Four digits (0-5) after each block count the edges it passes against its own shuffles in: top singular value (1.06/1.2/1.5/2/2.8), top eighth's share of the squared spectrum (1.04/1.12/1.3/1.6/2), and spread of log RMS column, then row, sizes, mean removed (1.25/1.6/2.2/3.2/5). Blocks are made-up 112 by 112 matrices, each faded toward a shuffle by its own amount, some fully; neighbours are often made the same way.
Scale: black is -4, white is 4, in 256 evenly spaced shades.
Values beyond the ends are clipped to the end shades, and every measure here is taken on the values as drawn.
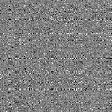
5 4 2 3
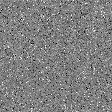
1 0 0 0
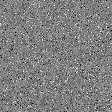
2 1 0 0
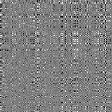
5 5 4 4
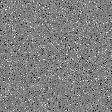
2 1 0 0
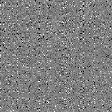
4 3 3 2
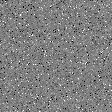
0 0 0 0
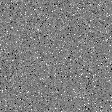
1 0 0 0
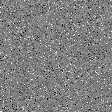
0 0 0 0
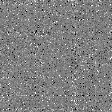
2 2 2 2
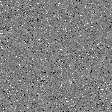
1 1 1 0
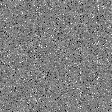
1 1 1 0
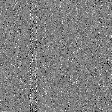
2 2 3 0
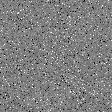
0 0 0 0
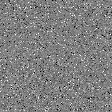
0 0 0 1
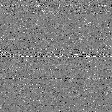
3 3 0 3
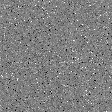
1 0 0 0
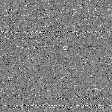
2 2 0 3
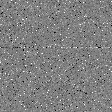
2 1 0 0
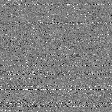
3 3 0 3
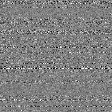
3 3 0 4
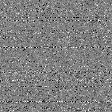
2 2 0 3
